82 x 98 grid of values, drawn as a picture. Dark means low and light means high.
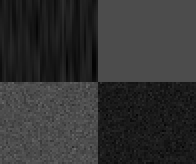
It is made of 2 by 2 panels. Panel 1,1: very low, streaked downward, faint in contrast. Panel 1,2: low, flat. Panel 2,1: low, fine-grained, faint in contrast. Panel 2,2: very low, fine-grained, faint in contrast.
